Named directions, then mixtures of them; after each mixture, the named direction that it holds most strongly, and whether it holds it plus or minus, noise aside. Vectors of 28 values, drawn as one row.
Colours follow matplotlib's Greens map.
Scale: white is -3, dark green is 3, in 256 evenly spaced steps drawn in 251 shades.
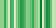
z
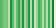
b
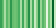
b, plus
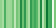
z, plus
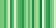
z, plus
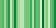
z, minus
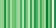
b, minus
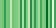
b, minus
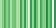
b, minus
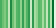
b, plus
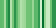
z, minus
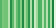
b, plus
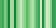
z, minus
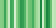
z, plus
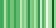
z, minus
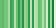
b, plus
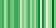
z, minus
